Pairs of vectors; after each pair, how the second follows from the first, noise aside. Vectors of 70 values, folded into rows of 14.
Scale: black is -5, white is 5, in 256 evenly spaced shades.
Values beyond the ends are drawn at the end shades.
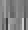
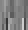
copied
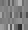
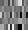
scaled up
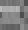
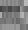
negated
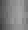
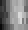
scaled up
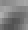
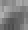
copied
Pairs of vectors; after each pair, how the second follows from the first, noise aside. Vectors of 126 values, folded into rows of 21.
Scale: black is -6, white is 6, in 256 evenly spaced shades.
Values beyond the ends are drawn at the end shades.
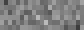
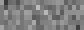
reversed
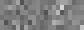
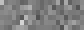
reversed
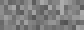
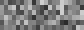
scaled up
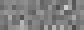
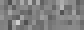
reversed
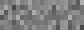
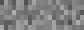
reversed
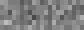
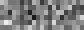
scaled up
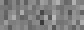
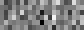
scaled up
